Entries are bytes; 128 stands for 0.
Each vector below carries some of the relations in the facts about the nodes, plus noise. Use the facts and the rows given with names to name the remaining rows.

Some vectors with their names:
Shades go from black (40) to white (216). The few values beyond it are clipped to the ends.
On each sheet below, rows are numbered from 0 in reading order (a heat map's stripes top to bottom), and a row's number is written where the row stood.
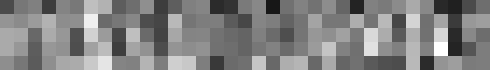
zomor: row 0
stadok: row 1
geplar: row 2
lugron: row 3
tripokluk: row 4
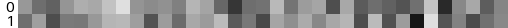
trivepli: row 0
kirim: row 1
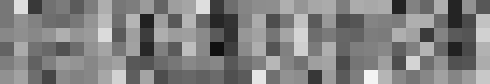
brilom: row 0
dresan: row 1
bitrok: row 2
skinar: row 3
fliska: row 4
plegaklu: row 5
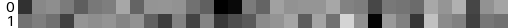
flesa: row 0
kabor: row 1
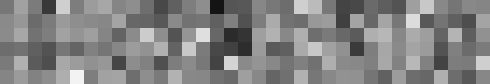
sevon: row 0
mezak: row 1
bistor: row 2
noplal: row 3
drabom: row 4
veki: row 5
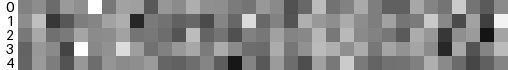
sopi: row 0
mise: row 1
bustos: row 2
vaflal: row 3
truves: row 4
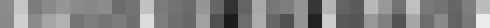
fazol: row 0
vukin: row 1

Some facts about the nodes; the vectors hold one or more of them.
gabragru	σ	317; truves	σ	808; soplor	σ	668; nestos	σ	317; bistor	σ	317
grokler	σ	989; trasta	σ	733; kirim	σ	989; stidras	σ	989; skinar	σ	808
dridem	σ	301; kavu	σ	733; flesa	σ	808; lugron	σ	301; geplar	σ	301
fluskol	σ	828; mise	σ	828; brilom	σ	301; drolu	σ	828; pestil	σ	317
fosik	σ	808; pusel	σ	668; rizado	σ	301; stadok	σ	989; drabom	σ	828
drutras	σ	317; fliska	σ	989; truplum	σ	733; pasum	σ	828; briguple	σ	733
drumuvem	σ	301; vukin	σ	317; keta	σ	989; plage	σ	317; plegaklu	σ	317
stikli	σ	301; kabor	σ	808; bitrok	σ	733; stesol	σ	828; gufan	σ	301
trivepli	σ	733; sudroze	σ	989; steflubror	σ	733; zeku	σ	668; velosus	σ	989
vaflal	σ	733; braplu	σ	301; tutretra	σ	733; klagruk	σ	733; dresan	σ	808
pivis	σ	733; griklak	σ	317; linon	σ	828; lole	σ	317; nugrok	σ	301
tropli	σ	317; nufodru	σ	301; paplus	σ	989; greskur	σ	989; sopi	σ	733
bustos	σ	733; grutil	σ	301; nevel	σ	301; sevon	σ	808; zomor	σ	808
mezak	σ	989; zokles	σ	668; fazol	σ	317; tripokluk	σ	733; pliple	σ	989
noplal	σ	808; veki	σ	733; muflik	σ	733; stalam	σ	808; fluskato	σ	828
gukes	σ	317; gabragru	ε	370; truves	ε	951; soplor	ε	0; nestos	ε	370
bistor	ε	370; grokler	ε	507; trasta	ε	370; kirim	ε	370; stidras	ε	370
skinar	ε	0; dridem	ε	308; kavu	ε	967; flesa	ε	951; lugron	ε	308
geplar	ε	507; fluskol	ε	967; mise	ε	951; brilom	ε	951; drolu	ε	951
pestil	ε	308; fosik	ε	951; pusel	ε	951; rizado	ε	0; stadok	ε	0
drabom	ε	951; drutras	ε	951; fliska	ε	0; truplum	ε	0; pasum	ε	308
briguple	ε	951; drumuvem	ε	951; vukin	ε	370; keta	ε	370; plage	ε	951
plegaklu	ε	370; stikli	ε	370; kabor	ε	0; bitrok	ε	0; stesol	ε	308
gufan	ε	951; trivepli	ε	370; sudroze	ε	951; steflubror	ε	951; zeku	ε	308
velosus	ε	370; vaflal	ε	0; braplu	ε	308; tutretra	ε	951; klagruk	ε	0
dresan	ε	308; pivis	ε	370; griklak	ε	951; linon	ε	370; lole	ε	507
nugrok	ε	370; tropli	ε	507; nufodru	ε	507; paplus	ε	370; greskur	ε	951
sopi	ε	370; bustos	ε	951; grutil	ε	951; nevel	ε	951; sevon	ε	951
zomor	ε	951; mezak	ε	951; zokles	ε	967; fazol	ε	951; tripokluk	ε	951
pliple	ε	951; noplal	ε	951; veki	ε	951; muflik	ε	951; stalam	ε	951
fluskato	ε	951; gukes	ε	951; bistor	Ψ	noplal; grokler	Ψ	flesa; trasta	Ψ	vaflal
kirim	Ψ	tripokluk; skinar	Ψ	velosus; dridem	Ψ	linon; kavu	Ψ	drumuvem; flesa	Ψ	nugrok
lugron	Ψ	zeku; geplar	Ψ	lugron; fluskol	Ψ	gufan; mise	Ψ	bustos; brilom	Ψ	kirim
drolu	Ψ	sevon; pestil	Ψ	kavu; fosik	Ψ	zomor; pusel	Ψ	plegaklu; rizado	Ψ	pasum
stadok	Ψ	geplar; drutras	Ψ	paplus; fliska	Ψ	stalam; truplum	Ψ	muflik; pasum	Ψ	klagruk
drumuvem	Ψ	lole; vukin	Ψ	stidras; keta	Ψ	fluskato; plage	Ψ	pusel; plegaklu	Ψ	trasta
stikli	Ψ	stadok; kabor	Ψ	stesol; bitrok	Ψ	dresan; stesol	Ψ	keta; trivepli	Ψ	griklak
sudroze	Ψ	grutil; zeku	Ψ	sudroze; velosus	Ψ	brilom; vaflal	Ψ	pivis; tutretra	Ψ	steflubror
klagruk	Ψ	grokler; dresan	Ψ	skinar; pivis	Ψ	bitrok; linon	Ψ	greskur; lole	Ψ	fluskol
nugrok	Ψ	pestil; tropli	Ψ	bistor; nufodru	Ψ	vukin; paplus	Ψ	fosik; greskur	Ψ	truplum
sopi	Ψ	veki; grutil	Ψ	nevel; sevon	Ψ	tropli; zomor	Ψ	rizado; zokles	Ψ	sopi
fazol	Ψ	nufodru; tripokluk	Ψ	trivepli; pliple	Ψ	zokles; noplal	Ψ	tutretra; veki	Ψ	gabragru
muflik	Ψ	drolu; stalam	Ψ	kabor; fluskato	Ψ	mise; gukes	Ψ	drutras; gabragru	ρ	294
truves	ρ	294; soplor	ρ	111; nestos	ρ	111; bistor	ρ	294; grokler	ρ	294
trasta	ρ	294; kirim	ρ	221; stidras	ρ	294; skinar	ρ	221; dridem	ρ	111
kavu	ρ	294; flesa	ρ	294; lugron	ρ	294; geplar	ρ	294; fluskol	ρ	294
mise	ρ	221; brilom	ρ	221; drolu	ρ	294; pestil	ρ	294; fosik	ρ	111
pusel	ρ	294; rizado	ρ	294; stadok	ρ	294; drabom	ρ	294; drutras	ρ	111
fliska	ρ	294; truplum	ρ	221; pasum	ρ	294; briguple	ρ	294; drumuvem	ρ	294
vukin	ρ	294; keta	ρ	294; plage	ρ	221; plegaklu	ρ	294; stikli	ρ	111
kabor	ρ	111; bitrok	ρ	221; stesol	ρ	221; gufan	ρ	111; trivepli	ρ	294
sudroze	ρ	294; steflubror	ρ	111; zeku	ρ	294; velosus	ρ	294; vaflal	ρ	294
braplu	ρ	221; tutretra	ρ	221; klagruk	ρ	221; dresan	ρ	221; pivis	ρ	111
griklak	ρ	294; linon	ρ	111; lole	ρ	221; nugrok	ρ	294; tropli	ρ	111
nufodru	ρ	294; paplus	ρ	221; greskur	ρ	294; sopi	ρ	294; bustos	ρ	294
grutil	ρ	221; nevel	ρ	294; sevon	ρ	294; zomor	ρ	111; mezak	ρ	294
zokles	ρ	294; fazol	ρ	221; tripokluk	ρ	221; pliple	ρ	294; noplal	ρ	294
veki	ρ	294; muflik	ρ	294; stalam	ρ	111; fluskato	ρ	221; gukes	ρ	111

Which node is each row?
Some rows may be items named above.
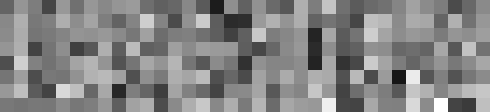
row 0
truves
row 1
bistor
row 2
plage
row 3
drumuvem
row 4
pestil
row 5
kirim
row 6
drolu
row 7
zeku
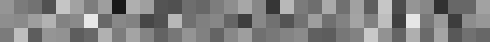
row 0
pasum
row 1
stadok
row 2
dridem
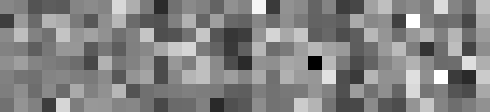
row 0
pusel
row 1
greskur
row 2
tropli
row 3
tutretra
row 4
lole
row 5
zeku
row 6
pliple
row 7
sevon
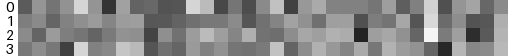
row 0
truplum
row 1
fliska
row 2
sudroze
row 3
trasta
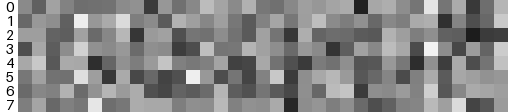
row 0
sudroze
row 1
pivis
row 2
rizado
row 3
linon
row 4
nufodru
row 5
muflik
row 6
paplus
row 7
zokles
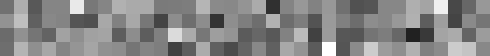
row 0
zokles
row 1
gufan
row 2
kavu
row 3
drutras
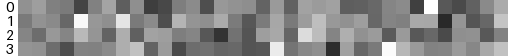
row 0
keta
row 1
pivis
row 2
klagruk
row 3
plegaklu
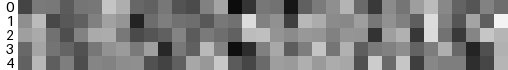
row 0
fosik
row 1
fluskato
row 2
stesol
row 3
skinar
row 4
velosus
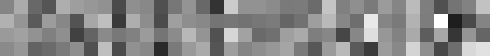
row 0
drabom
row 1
lugron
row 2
grutil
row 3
fluskol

